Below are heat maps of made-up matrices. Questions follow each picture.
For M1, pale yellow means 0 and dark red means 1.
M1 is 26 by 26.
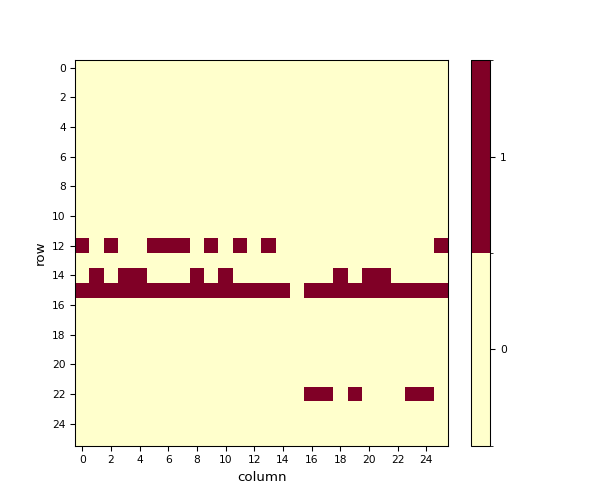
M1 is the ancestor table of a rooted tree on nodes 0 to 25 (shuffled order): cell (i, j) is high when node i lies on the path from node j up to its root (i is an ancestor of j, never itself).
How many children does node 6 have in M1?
0
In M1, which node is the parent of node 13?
12
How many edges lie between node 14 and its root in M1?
1
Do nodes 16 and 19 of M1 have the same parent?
yes
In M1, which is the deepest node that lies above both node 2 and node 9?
12
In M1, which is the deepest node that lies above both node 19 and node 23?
22
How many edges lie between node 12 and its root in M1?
1
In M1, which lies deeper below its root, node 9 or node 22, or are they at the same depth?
node 9
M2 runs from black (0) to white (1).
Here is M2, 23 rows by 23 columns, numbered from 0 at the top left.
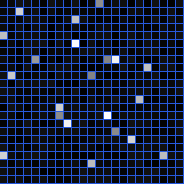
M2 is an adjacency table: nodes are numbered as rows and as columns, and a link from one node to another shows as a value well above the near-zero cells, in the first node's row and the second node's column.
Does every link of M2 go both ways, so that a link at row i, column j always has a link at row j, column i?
no
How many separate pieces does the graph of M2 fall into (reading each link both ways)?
7
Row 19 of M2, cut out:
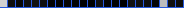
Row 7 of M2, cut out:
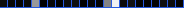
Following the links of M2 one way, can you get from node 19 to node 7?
yes
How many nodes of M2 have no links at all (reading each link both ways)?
5
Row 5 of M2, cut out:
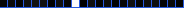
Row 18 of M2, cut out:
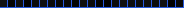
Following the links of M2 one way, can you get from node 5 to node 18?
no
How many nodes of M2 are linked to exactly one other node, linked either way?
3
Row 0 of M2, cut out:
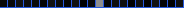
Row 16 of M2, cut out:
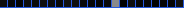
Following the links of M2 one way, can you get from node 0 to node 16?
yes
